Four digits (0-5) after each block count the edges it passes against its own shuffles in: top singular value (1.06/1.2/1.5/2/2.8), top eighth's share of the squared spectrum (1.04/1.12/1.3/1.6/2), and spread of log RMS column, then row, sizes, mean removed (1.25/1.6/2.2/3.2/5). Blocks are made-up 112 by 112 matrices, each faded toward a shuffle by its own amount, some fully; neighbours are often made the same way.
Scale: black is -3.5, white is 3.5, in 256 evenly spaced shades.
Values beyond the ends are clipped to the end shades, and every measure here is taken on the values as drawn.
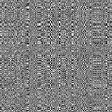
5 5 4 4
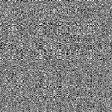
5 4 3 3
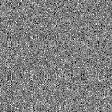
4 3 2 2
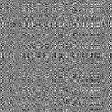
5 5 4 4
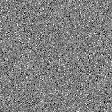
3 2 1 1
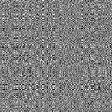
5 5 4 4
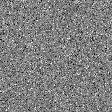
1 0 0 0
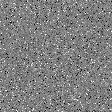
1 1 0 0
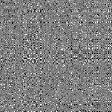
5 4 3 3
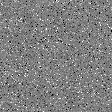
1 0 0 0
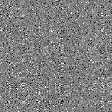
4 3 2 2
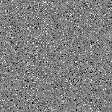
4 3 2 1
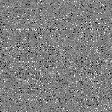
4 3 2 2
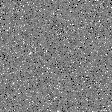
0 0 0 0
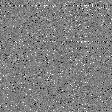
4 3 1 1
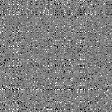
5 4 3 3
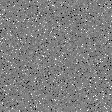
0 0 0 0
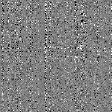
2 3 4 3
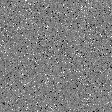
0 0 0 0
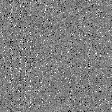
1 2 2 1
